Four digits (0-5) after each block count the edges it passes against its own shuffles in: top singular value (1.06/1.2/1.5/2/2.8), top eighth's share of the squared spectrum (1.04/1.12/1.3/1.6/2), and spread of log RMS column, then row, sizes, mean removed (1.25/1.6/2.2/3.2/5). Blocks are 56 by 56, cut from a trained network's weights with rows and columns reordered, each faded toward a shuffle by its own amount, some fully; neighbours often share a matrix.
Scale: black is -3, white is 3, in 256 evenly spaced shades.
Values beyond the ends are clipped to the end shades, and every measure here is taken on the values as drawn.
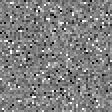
0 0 0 0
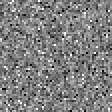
0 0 0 0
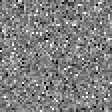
0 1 0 0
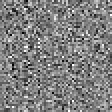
3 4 2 1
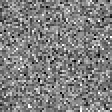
0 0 0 0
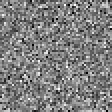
1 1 0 0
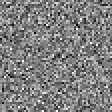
2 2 0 0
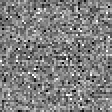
2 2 1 0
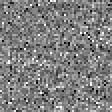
0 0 0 0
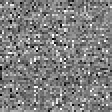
2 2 2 0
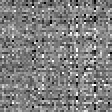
3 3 3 0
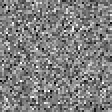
2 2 1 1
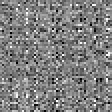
4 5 3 2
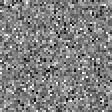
0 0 0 0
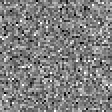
1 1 0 0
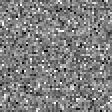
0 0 0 0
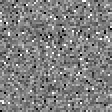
0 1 0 0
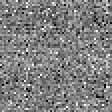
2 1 1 0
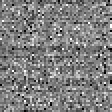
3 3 2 0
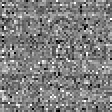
3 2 2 0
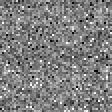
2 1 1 0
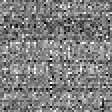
3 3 2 1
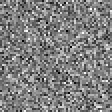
1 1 0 0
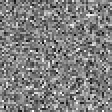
2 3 1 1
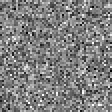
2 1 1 0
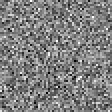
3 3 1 0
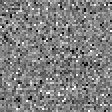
1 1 0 0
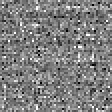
2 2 2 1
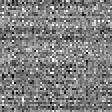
3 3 2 0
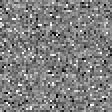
1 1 0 0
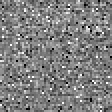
2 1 1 0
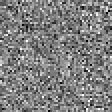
3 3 2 0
